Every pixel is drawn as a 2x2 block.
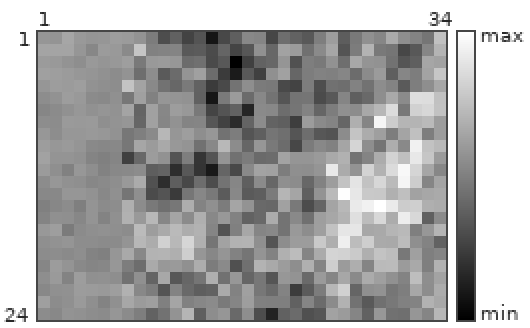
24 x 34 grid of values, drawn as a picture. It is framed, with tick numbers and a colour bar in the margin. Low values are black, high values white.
Ninth with the highest average: middle right. Grain: blotchy. Stripes: none. Seam: vertical, 20% of the way across, the left part calmer. Mirror symmetry: none.
